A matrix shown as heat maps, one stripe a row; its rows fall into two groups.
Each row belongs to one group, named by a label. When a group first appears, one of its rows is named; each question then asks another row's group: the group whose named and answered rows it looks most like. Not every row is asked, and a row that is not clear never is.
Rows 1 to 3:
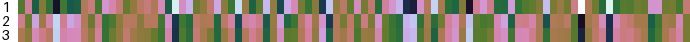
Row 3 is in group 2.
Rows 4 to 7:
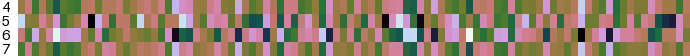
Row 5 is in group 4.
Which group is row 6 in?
2
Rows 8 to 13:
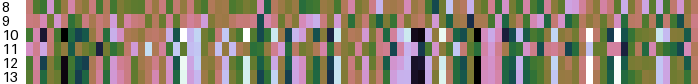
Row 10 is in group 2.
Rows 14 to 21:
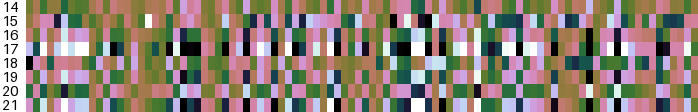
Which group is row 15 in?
4
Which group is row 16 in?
2
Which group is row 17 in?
2
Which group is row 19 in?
2
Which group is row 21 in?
2
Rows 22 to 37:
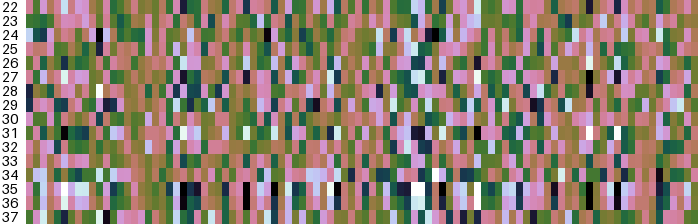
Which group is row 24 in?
4
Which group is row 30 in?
4
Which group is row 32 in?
4
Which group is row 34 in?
4
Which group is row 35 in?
2
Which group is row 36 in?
2
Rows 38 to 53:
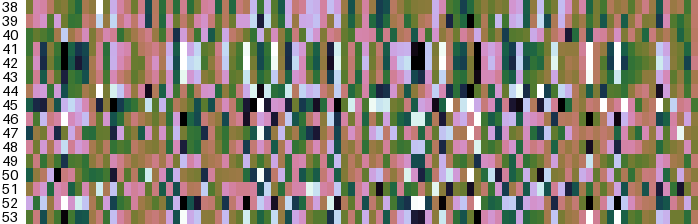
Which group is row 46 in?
2
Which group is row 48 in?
2
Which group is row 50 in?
4
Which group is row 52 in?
2
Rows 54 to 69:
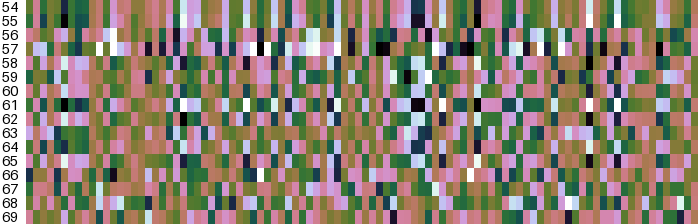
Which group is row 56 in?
4
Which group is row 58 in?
2
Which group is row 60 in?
2
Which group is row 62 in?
2
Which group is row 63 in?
4
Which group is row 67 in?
4
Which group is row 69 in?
4
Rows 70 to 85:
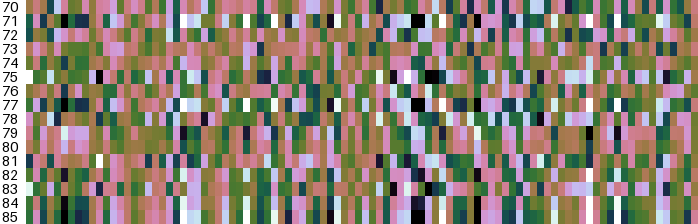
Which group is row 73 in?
4
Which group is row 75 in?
4
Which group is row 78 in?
4
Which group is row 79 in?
2
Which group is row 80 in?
2
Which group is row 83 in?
4
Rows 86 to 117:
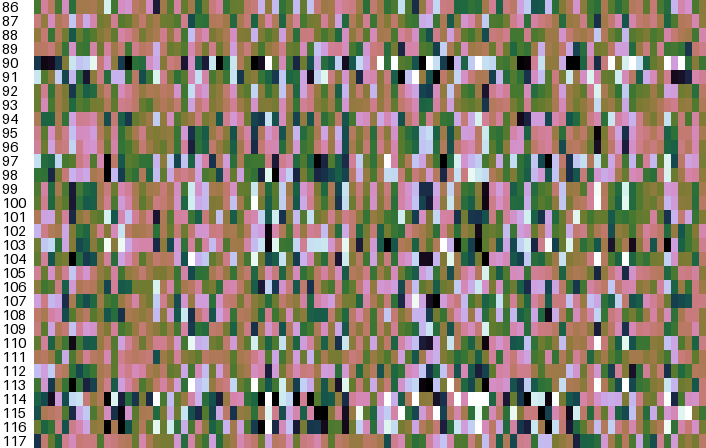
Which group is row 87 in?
2
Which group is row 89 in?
4
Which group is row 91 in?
4
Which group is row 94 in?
4
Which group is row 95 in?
2
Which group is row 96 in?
2
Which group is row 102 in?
4
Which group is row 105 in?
2
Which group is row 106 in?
4
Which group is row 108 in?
4
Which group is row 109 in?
2
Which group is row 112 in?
4
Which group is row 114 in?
4
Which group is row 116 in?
4
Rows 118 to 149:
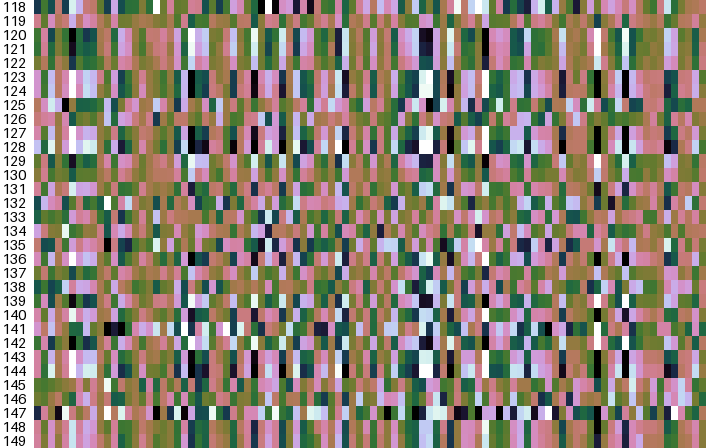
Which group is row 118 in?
4
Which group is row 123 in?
2
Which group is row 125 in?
4
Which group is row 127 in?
2
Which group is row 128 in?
2
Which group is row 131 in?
2
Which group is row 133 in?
4
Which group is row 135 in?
4
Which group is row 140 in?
2
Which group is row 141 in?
4
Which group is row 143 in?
2
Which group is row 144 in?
2
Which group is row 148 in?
2
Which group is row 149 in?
2
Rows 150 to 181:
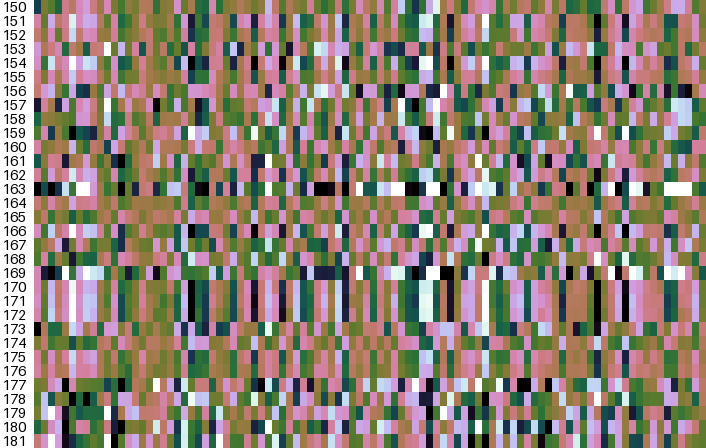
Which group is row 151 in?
2
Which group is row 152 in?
2
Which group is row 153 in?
4
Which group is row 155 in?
2
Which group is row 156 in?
4
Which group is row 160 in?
4
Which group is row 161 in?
4
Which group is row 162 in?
2
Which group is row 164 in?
2
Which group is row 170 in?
2
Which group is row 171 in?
2
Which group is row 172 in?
2
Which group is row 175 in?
2
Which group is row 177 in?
4
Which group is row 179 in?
4
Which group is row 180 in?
4
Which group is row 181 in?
4
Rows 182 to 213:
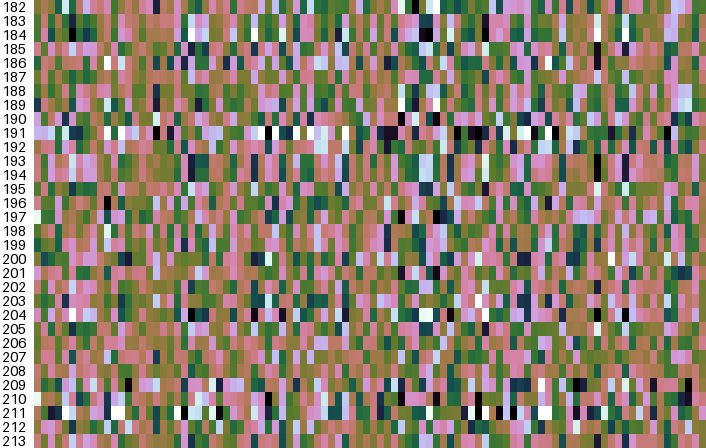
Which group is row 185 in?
2
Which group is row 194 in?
2
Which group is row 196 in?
4
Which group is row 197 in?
4
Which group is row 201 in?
4
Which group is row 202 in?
2
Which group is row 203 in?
4
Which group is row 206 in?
4
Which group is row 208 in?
2
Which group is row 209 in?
4
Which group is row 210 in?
4
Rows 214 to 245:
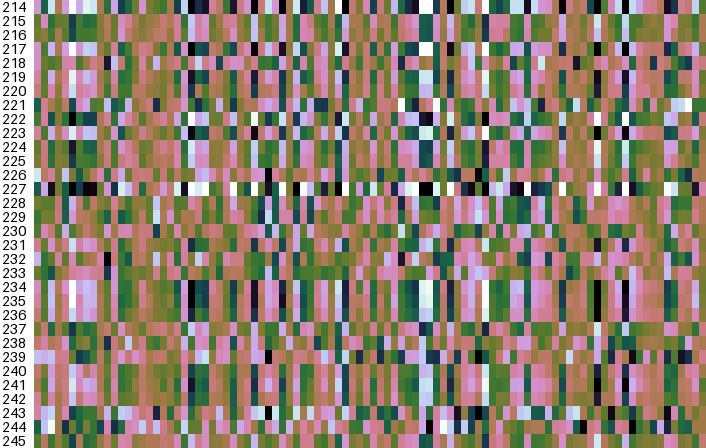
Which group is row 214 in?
2
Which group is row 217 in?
2
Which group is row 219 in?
2
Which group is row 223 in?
2
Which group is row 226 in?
4
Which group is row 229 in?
4
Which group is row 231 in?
2
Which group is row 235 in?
2
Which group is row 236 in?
2
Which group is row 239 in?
4
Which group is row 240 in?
2
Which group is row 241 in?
2
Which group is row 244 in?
4
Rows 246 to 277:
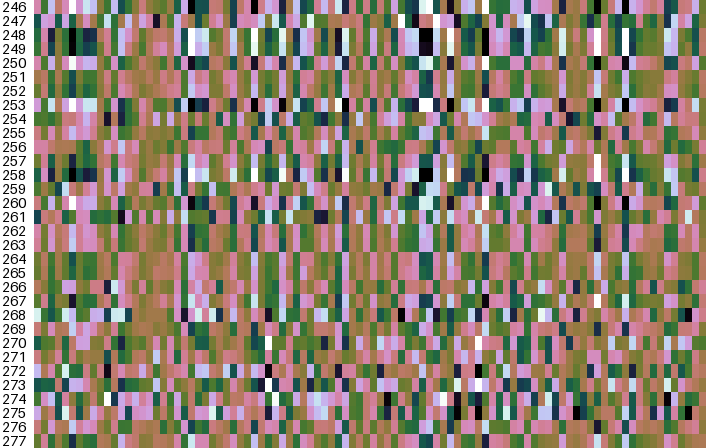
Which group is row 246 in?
2
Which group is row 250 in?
2
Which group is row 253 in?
2
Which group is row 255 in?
2
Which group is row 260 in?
2
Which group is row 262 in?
2
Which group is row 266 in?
4
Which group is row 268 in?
4
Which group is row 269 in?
2
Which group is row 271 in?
4
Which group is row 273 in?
4
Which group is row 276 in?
2
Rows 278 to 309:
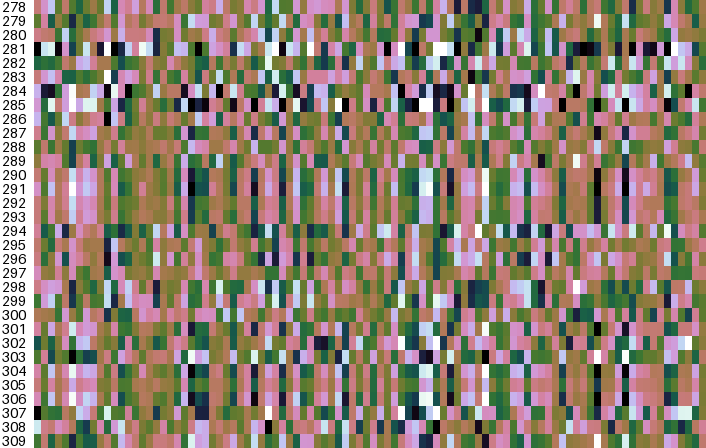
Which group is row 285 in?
2
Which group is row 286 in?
4
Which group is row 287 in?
2
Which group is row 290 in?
2
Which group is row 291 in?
2
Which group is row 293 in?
2
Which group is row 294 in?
4
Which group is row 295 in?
4
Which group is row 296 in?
4
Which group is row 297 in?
4
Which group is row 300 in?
4
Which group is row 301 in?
2
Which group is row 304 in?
2
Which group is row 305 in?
2
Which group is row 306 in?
2
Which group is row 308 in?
4
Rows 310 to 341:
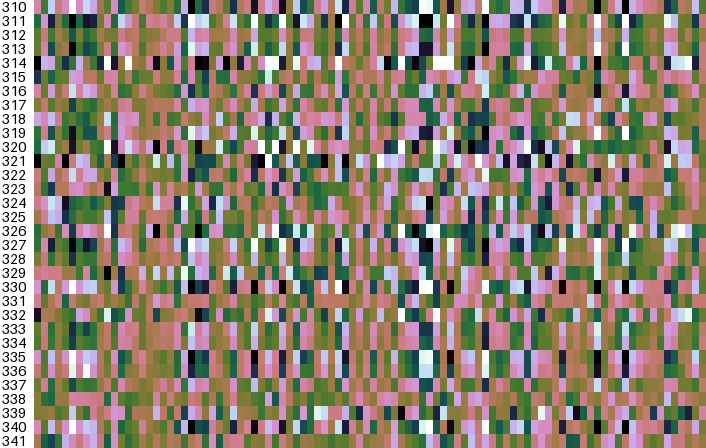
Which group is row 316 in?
2
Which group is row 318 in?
4
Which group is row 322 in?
2
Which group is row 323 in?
4
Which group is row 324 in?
4
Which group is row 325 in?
4
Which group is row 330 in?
2
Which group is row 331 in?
4
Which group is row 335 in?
2
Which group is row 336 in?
2
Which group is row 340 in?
2
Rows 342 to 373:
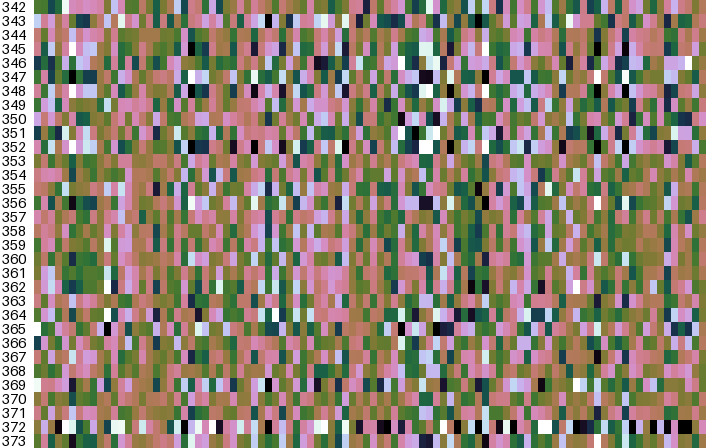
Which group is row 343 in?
4
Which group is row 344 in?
2
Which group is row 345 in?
2
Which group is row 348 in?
2
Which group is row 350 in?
4
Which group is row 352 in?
2
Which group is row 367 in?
2
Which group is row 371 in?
2
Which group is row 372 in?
4
